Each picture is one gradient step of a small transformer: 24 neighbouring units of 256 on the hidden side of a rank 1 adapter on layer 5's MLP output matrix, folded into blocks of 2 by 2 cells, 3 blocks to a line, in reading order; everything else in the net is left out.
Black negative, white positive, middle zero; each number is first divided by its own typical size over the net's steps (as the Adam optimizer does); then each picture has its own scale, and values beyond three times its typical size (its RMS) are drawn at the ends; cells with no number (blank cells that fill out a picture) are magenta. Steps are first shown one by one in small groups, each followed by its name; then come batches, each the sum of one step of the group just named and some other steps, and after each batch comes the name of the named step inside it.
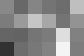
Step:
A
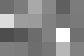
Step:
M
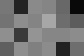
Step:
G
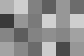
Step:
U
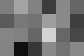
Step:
U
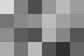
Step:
U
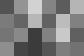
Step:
M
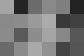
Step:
G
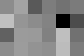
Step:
M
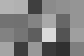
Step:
U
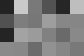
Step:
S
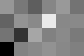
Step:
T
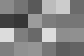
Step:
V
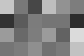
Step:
V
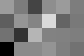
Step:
T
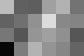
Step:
T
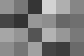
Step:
V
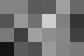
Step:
T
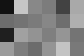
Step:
S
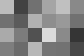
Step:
V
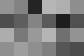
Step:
V
